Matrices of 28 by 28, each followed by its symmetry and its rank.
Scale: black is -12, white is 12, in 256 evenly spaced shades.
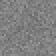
neither, full rank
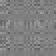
neither, rank two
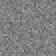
antisymmetric, full rank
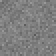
symmetric, full rank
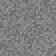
symmetric, full rank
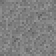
symmetric, full rank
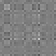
symmetric, rank two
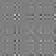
symmetric, rank two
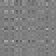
neither, rank two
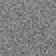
neither, full rank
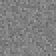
antisymmetric, full rank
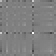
symmetric, rank two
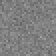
neither, full rank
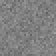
neither, full rank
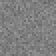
neither, full rank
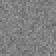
neither, full rank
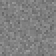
antisymmetric, full rank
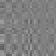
neither, rank two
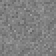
symmetric, full rank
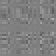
neither, rank two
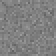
symmetric, full rank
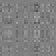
neither, rank two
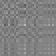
symmetric, rank two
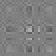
symmetric, rank two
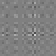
symmetric, rank two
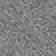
antisymmetric, full rank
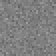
antisymmetric, full rank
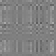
neither, rank two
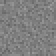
antisymmetric, full rank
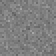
symmetric, full rank
